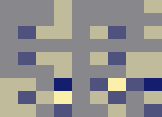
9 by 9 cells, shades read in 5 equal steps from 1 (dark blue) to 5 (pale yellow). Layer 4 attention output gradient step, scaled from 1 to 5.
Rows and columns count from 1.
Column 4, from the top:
4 4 4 3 4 4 1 5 2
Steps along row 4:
same same same same same same same same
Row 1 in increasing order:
3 3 3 3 3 3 3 4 4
